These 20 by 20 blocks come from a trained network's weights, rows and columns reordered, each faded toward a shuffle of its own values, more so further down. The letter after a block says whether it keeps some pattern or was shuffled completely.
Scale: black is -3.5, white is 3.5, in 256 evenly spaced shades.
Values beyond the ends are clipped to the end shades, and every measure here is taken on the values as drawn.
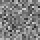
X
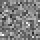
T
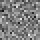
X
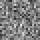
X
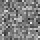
T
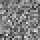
T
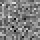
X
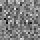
X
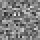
X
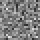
T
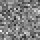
T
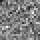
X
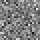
T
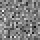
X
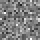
X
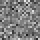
T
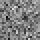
T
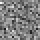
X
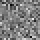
X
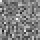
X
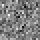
T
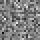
T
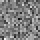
T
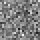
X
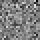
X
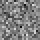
T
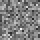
T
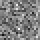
T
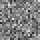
T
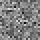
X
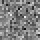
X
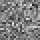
T
